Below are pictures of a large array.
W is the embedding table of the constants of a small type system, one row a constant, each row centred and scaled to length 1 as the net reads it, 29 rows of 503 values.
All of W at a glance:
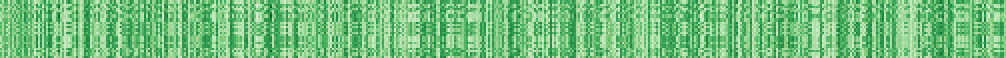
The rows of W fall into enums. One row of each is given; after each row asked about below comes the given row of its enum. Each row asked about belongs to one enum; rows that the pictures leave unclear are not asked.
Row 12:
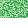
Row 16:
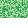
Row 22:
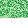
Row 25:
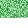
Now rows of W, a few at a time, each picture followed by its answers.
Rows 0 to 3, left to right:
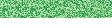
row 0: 16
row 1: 16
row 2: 22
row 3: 25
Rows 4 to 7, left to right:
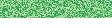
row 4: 16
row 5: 12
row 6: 22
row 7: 25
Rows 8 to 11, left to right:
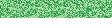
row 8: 25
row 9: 22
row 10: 22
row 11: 16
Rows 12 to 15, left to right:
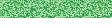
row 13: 16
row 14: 12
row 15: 12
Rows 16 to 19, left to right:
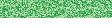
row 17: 12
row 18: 22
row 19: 22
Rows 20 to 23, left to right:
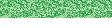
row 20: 22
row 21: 12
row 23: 22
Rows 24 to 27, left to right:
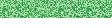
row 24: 16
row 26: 16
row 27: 16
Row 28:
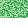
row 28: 12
